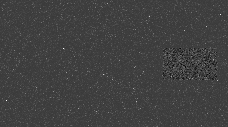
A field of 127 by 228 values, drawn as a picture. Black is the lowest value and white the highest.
Roughest part: middle right. Stripes: none. Histogram: skewed, a long tail of high values. Mirror symmetry: none. Slope: none. Grain: fine. Odd patch: rougher, in the middle right.
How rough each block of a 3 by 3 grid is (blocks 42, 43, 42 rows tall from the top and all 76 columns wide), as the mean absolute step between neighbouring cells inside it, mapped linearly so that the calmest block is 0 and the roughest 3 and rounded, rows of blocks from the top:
000
003
000
